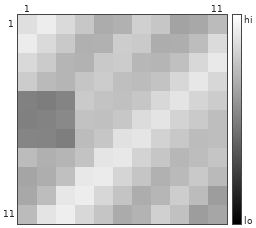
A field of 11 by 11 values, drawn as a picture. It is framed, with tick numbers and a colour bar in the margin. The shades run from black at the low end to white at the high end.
Odd patch: lower, in the middle left. Grain: diagonal, up to the right. Ninth with the lowest average: middle left.
